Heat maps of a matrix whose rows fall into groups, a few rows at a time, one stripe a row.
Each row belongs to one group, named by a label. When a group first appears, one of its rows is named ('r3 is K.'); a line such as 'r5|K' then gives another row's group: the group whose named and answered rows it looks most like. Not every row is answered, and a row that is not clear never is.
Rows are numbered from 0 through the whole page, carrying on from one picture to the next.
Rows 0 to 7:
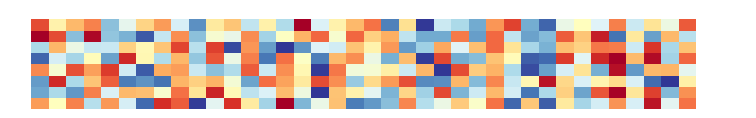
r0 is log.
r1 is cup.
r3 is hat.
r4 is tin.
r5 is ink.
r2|hat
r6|hat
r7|tin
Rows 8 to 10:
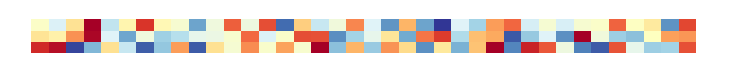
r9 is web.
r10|ink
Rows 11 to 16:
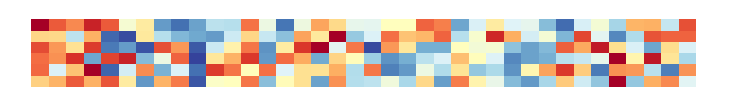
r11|web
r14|tin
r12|web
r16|tin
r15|log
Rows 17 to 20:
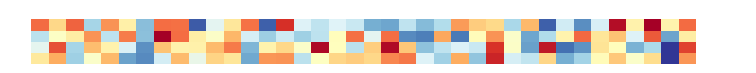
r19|ink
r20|ink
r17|tin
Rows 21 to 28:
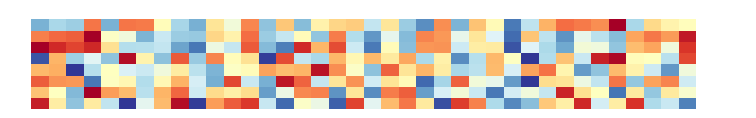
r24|hat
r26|tin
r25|ink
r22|web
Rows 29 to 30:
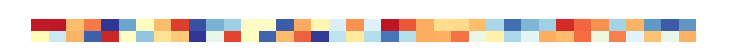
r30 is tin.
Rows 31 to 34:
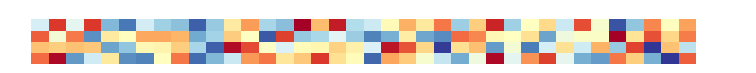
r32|tin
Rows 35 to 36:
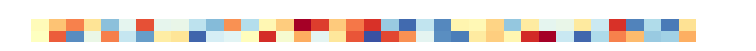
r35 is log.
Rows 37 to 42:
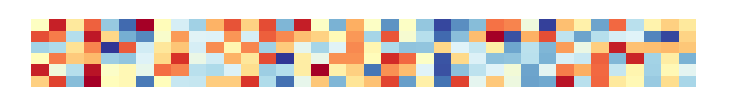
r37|log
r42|cup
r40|cup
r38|ink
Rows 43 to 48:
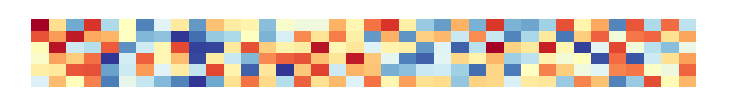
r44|web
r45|ink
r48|web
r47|log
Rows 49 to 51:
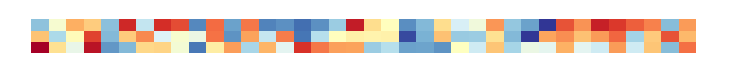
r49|hat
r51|log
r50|hat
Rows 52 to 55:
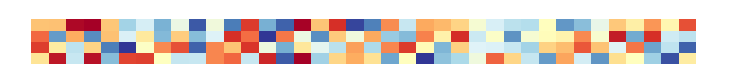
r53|tin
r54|cup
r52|web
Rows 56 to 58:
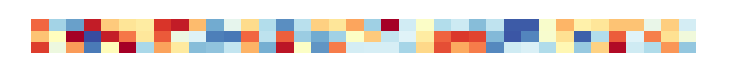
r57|tin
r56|cup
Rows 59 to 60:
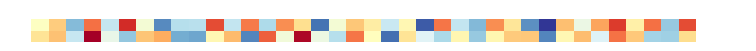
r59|hat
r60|log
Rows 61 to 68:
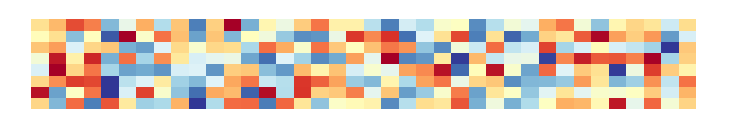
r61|log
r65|web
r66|web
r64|hat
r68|tin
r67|log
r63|ink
